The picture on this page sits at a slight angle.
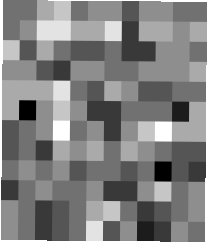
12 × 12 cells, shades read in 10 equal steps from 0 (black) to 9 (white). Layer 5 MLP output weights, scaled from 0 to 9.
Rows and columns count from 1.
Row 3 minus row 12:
2 -1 4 1 -1 -5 1 -3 1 3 0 0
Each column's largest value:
7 6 8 9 6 8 8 6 7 9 6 6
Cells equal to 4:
38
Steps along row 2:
up up same down same up down up same down up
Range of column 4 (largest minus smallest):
7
